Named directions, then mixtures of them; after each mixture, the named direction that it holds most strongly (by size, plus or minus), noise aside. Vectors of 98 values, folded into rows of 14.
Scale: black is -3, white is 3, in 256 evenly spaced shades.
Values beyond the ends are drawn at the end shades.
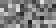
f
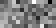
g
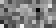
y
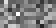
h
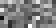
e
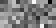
g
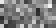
y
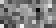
y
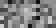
e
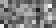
y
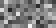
h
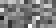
e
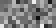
g
